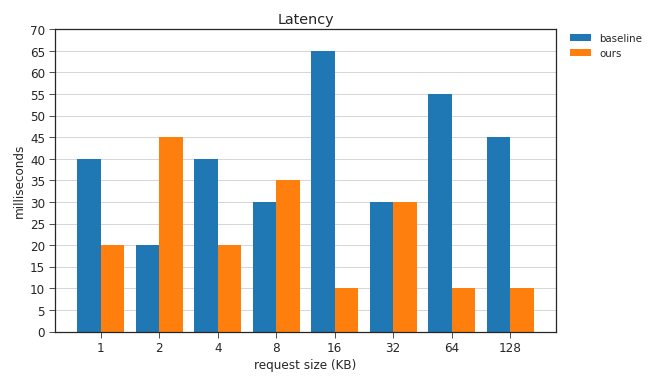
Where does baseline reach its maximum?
16
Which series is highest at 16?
baseline
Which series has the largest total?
baseline
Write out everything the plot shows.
Title: Latency
x-axis: request size (KB), ticks 1 2 4 8 16 32 64 128
y-axis: milliseconds, ticks 0 5 10 15 20 25 30 35 40 45 50 55 60 65 70
Legend: baseline, ours
Values:
baseline: 40 20 40 30 65 30 55 45
ours: 20 45 20 35 10 30 10 10
